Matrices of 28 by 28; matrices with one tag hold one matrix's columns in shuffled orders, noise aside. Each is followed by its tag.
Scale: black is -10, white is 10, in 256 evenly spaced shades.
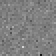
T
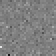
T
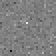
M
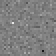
M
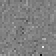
T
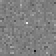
M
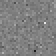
M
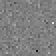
M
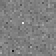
M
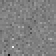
T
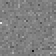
M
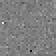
M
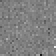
T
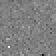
T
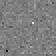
M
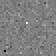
M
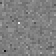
M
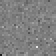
T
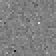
M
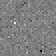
M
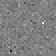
M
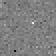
M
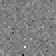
T
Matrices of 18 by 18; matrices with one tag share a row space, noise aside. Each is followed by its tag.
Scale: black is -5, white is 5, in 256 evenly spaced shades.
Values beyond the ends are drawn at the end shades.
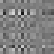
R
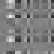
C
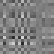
R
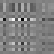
R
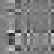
C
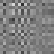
R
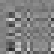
C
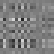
R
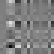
C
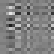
C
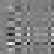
C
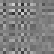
R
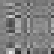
C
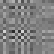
R
